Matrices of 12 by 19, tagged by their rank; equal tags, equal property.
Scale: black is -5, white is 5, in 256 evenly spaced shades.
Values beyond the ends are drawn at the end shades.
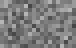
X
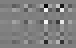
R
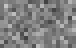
X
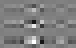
R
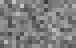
X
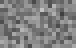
X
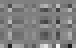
R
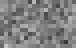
X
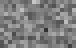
X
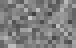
X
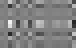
R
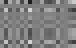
R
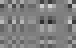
R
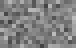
X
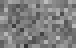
X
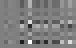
R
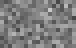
X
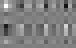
R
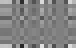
R
